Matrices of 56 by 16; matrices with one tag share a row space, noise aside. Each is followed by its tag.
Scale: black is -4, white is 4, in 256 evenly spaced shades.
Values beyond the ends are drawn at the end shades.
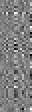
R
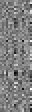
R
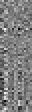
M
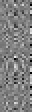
R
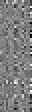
R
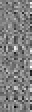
R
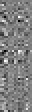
M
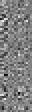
M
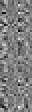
M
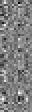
M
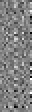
R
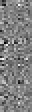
M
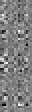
M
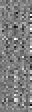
R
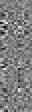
M
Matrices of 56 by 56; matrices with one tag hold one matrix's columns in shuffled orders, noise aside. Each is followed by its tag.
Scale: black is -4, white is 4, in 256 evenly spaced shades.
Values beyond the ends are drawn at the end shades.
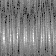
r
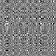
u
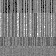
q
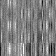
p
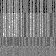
q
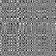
u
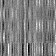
p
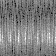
r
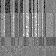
q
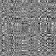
u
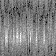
r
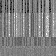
q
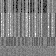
q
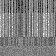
q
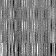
p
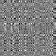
u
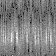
r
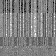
q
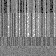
q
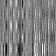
p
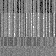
q
